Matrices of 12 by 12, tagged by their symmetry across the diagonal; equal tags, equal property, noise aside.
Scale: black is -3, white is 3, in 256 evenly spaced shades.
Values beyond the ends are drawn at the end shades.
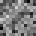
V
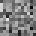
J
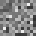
V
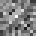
V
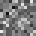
V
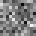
J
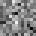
J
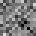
V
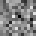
J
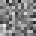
J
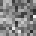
J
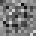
V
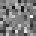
J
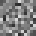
V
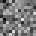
J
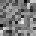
V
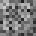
V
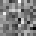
J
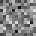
J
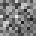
V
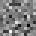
J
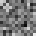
V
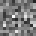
J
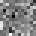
J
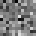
J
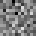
J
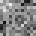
V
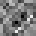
V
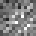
V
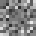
V
